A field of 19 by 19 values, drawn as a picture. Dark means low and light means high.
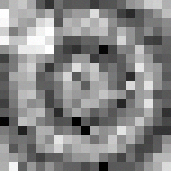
Odd patch: higher, in the top left. Ninth with the highest average: top left. Average level on the scale: 50%. Rings: centred on the centre.
